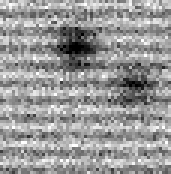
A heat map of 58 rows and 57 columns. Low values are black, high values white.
Stripes running across repeat 10 times from top to bottom. No single row or column stands out from its neighbours. No overall slope runs across the table. There are two dips.
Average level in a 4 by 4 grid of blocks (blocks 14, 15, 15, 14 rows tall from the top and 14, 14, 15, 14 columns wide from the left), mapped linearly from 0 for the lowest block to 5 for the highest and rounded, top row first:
5 2 4 5 | 4 0 1 2 | 5 5 4 3 | 4 4 4 4
